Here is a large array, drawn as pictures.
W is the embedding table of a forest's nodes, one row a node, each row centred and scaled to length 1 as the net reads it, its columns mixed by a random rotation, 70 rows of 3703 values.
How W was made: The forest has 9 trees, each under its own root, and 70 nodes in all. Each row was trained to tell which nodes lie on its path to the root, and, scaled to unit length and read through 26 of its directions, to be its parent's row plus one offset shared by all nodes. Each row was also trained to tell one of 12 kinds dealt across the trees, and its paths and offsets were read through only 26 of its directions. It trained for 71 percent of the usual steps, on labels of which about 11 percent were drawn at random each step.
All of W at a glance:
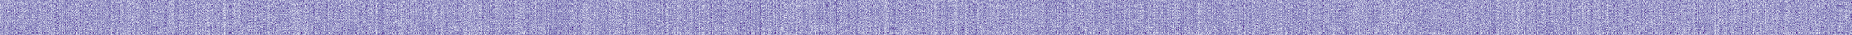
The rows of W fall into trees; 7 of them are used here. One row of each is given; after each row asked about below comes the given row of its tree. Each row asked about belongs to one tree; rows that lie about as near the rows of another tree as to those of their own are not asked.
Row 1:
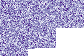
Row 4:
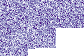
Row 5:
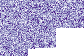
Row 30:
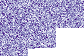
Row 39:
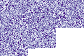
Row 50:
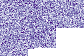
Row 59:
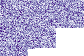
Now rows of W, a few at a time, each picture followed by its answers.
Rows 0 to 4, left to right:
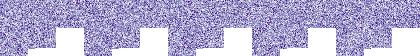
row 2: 30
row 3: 4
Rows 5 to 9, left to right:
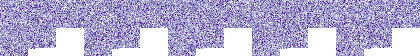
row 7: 4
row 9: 50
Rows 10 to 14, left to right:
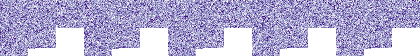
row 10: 30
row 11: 30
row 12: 5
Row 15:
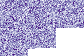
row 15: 50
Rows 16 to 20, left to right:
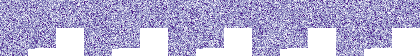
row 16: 50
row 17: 30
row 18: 59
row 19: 4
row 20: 50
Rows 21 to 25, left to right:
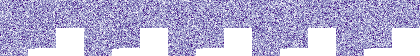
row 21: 50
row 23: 39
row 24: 59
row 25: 30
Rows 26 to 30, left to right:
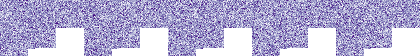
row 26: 50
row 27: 1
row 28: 50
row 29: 59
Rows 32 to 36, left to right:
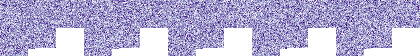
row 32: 4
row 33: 5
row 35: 50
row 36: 30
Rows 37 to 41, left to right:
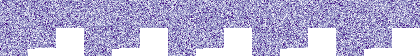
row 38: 5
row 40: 5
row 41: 4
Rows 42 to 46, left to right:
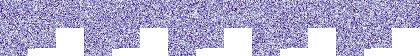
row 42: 30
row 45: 50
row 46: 4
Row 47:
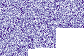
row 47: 4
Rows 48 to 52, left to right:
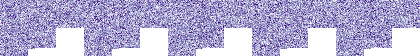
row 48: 1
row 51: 4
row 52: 50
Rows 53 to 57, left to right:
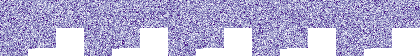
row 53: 39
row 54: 59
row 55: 59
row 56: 4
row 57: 30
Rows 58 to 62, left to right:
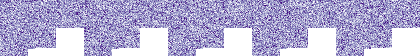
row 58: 59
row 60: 4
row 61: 39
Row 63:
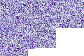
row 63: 4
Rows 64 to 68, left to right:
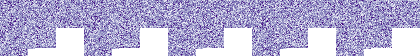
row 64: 30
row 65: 30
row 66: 50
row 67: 30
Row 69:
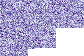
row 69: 59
